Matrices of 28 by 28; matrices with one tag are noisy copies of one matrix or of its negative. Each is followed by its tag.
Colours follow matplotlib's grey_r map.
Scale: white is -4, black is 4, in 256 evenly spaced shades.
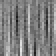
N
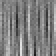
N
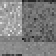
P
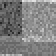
P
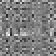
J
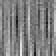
N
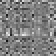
J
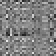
J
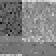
P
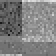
P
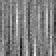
N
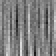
N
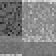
P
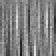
N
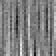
N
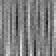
N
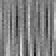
N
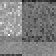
P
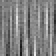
N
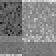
P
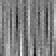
N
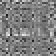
J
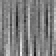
N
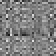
J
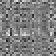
J
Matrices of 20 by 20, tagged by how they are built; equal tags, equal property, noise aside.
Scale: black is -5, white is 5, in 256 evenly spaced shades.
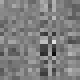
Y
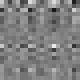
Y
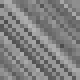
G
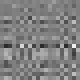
Y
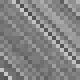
G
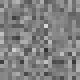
Y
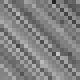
G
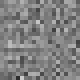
Y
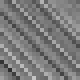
G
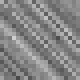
G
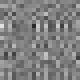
Y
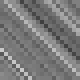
G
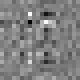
Y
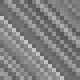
G
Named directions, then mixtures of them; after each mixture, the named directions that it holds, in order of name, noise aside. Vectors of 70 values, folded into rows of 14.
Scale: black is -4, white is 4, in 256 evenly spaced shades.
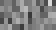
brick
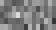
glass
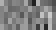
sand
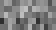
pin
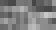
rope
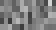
brick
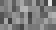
brick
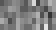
pin, sand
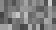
brick, glass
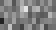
brick, pin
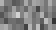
glass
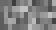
pin, rope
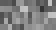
brick, rope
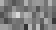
glass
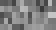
brick, rope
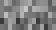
pin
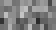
pin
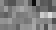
rope, sand
